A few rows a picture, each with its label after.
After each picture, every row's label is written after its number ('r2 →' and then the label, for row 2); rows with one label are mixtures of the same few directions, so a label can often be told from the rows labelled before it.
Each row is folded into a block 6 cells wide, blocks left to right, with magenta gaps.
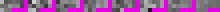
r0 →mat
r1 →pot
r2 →mat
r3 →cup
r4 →pot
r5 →pot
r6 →pot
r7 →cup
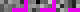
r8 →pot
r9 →pot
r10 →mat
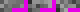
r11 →mat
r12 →mat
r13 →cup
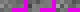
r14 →mat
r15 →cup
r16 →mat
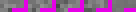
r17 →pot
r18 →cup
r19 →cup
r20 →mat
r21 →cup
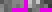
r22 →cup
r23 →cup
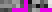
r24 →mat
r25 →mat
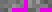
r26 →cup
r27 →cup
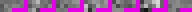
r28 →cup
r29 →pot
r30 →mat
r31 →cup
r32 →pot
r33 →mat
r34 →pot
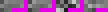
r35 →mat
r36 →mat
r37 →cup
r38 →pot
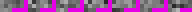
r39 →mat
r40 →pot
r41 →pot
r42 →pot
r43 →mat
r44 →pot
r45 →pot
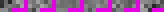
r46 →cup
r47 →cup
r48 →mat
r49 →cup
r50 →mat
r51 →cup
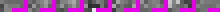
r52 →cup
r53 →mat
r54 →mat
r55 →pot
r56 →mat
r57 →pot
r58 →cup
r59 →mat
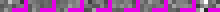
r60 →pot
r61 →cup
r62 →cup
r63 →pot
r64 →mat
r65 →pot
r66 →pot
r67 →pot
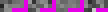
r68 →cup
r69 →pot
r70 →pot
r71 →pot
